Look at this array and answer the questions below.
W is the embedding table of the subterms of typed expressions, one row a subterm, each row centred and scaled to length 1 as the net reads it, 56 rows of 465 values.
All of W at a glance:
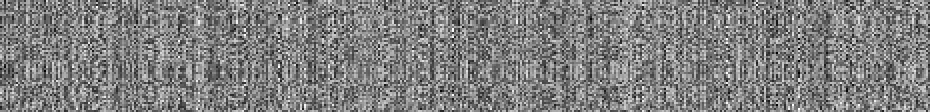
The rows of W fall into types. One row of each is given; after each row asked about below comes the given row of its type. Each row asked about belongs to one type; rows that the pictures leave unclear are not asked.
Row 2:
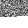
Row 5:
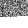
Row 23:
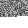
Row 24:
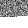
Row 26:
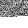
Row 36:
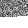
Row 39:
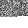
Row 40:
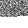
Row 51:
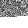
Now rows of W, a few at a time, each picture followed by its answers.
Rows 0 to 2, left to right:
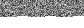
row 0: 2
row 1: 36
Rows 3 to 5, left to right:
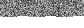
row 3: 24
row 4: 39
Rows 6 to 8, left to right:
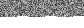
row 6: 23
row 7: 26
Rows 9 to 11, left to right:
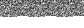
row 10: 5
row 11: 5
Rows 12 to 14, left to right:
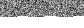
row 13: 51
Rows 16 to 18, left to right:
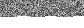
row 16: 26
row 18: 40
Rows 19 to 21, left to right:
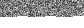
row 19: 36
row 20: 5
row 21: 51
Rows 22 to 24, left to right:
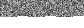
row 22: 39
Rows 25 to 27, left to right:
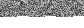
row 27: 23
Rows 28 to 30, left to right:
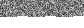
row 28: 24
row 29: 23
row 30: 36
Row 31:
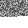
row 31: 40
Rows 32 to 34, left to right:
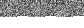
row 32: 36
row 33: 39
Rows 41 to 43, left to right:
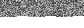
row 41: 51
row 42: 39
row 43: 5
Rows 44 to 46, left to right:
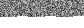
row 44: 23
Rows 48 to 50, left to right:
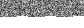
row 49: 24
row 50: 26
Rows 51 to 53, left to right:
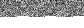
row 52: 26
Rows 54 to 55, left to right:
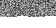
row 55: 5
